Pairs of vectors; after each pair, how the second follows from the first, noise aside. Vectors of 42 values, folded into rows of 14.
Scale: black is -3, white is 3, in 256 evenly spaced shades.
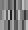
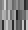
shuffled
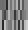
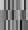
reversed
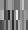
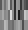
reversed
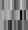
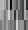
shuffled
